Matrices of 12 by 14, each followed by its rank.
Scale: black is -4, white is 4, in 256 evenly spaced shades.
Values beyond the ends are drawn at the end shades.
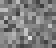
full rank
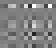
one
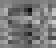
two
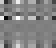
one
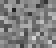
full rank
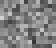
full rank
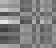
one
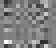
two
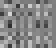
two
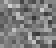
full rank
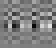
one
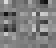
two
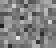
full rank
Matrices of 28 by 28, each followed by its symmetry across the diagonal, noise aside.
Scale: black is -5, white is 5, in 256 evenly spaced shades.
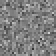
antisymmetric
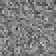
neither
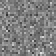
neither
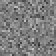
neither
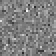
neither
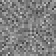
antisymmetric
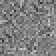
symmetric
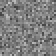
antisymmetric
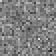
symmetric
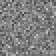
symmetric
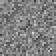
symmetric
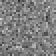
antisymmetric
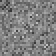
symmetric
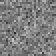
neither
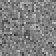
antisymmetric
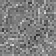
symmetric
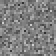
antisymmetric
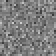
neither
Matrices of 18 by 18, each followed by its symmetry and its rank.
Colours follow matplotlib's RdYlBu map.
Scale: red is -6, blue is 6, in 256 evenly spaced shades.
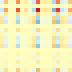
neither, rank one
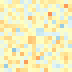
antisymmetric, full rank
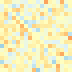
antisymmetric, full rank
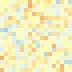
antisymmetric, full rank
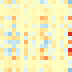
neither, rank two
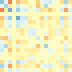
symmetric, rank three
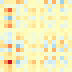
neither, rank two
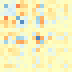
symmetric, rank three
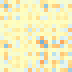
symmetric, rank three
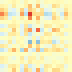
neither, rank two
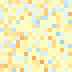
antisymmetric, full rank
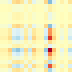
neither, rank one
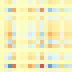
neither, rank one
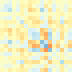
symmetric, rank three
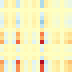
neither, rank one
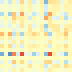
neither, rank two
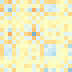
symmetric, rank three
